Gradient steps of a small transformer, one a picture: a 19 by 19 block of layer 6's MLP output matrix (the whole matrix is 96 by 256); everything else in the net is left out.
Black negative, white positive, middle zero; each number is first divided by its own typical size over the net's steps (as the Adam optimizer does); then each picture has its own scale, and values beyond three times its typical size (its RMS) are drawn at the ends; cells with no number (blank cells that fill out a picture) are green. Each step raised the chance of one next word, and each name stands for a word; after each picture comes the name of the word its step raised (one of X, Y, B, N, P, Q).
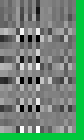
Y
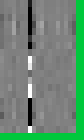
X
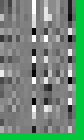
Y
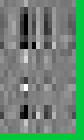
X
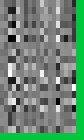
Y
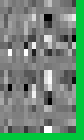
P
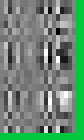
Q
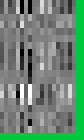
Q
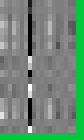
X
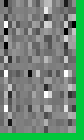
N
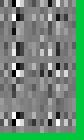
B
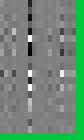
N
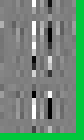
X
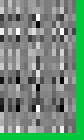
Q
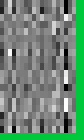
Q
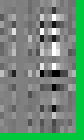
N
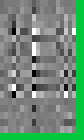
N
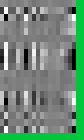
Q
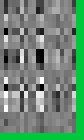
Q
